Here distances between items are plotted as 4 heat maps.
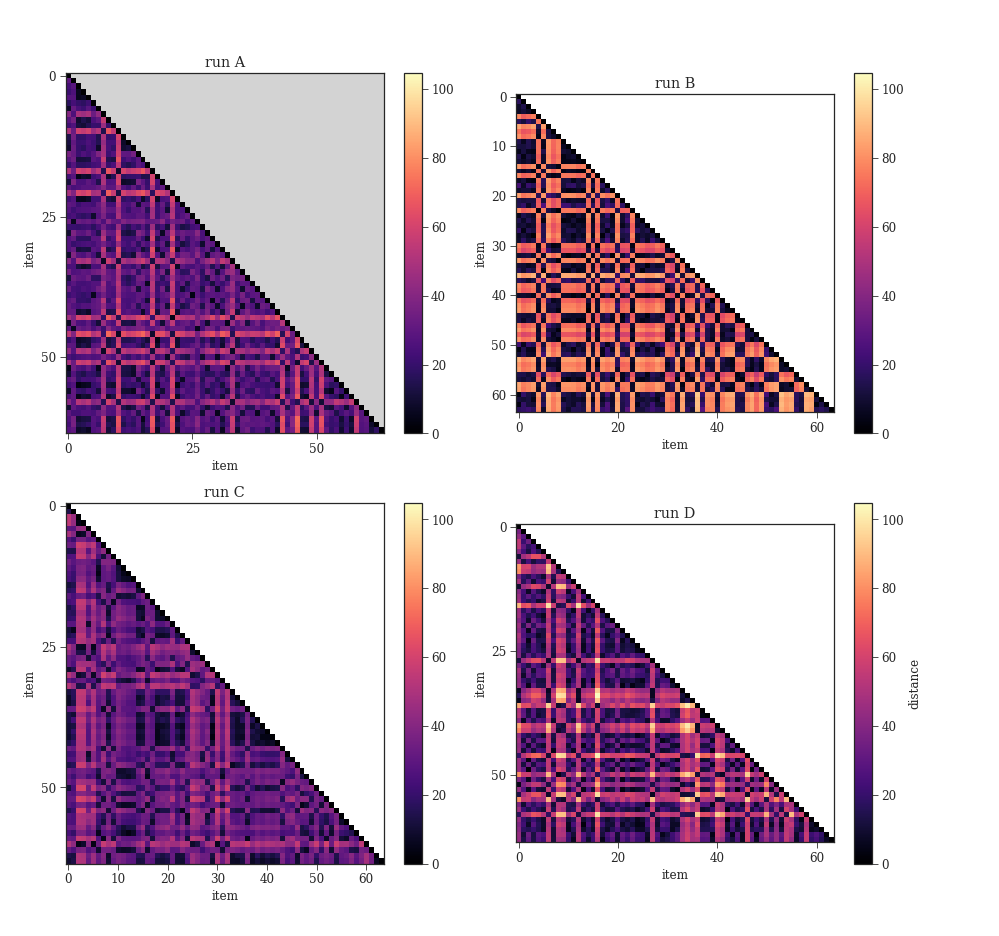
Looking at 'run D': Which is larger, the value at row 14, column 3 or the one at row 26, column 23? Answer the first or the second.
the second
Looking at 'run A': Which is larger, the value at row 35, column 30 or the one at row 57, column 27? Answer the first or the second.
the second
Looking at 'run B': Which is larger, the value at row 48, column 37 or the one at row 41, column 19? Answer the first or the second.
the second
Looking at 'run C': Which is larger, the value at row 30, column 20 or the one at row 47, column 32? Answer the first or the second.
the first
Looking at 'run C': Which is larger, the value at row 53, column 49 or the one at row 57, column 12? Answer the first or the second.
the first
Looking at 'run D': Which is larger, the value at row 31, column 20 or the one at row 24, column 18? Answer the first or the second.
the first
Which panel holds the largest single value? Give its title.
run D
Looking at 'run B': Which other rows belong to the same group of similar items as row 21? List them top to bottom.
0, 1, 2, 3, 5, 9, 10, 11, 12, 13, 15, 17, 18, 19, 22, 24, 25, 26, 27, 28, 29, 32, 34, 35, 37, 40, 44, 45, 50, 51, 52, 56, 57, 60, 61, 62, 63
